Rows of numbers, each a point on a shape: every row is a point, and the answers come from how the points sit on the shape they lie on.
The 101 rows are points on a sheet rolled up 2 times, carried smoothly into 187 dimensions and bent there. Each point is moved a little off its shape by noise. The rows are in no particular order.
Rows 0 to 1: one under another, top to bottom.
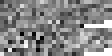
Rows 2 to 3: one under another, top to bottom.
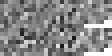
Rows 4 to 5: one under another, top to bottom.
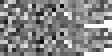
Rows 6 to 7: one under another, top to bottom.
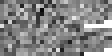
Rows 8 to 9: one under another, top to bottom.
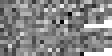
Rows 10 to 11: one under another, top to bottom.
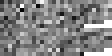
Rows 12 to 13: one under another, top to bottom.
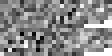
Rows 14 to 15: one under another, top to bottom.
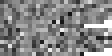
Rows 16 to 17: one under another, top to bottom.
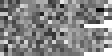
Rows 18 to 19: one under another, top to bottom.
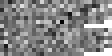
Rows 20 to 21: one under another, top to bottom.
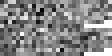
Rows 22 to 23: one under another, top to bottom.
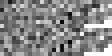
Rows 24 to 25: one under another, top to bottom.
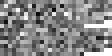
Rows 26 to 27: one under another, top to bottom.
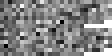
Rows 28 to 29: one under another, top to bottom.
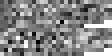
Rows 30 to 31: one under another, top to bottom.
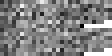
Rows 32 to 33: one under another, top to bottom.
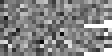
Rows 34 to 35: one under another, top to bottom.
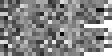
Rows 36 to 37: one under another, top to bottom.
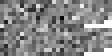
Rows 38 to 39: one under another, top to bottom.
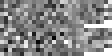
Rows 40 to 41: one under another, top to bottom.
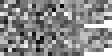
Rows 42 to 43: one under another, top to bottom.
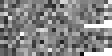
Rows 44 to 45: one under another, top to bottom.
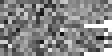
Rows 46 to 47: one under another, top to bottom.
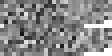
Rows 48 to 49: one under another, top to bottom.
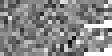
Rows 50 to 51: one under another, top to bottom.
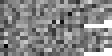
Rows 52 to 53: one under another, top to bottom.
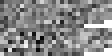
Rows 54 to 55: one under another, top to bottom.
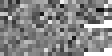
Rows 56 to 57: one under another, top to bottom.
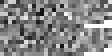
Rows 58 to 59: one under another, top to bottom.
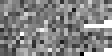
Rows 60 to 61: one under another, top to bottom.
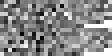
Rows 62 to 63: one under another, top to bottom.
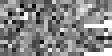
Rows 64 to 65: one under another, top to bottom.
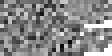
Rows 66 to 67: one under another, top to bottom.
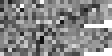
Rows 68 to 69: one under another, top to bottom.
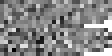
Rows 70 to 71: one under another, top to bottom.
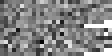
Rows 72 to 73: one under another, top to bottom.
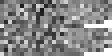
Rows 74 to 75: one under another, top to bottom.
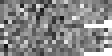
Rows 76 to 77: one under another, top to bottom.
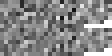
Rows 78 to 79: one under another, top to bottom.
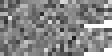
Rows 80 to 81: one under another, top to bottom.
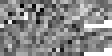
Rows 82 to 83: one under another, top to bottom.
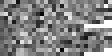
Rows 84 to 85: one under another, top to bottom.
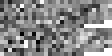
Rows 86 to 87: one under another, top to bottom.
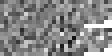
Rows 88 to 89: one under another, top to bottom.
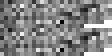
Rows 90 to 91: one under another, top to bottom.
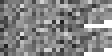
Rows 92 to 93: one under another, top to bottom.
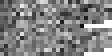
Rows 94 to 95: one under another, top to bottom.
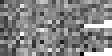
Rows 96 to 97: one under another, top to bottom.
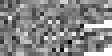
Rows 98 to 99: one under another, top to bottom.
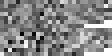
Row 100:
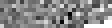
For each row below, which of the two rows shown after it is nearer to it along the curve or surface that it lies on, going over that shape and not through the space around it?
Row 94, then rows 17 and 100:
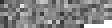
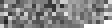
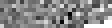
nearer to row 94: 17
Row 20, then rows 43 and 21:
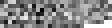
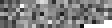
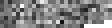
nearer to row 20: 43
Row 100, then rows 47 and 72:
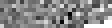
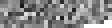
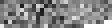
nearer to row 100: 47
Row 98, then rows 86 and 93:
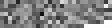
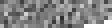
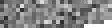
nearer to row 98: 93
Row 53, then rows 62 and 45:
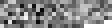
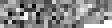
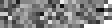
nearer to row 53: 62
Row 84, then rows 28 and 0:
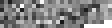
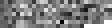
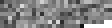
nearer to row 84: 28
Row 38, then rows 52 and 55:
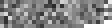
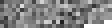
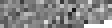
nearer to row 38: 52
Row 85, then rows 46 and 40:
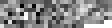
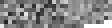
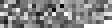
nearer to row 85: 40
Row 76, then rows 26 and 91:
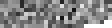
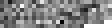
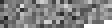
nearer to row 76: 26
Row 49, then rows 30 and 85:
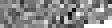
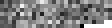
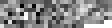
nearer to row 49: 30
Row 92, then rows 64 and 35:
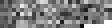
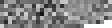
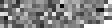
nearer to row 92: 35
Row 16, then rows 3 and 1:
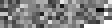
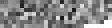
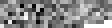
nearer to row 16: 1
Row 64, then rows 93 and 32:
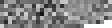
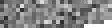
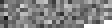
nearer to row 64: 32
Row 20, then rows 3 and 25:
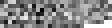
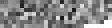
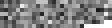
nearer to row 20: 25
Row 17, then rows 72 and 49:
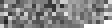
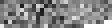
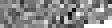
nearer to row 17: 72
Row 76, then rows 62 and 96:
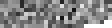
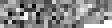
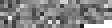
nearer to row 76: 96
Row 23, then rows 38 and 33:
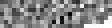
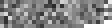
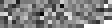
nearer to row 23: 38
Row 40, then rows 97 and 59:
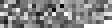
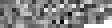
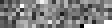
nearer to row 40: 59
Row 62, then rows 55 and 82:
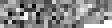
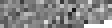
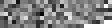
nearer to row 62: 82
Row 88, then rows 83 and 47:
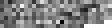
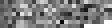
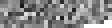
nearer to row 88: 83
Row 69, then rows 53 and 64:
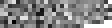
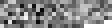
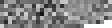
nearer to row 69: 53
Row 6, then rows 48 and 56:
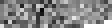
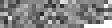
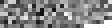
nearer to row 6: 48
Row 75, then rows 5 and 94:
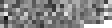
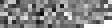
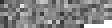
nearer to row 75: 94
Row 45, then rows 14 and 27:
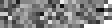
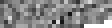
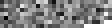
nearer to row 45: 27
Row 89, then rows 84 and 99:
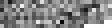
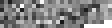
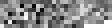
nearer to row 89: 84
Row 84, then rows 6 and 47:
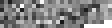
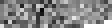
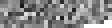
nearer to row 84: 47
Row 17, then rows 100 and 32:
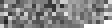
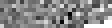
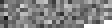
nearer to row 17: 32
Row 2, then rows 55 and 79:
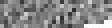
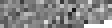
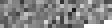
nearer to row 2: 79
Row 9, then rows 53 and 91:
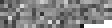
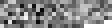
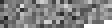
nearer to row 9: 91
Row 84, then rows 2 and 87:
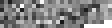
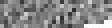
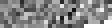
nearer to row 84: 87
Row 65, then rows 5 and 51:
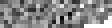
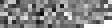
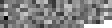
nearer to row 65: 51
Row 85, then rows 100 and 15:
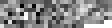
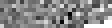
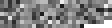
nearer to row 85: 15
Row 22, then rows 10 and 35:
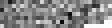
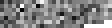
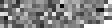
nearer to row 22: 10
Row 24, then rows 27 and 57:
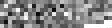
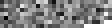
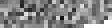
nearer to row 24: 27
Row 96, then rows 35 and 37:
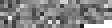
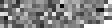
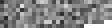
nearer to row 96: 37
